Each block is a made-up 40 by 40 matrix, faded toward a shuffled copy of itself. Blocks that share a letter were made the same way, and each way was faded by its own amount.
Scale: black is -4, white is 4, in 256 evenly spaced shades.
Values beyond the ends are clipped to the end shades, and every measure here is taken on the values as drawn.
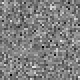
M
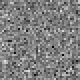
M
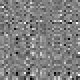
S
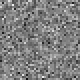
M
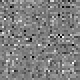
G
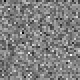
M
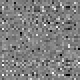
G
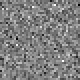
M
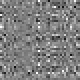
S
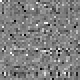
G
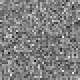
M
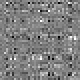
S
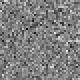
M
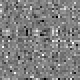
G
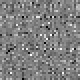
G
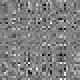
S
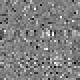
G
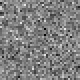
M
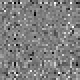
G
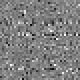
G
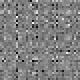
S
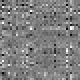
S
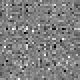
G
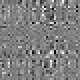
S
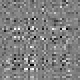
S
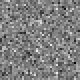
M
